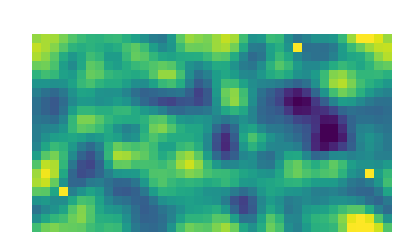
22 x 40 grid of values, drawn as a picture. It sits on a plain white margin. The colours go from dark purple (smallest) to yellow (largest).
Histogram: bell-shaped. Lone odd cells: 3, each higher than its neighbours. Ninth with the lowest average: middle right. Mirror symmetry: none. Odd rows or columns: none.
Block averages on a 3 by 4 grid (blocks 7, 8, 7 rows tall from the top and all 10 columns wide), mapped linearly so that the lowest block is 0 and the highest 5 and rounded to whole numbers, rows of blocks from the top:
5 4 4 5
3 4 1 0
4 3 3 4
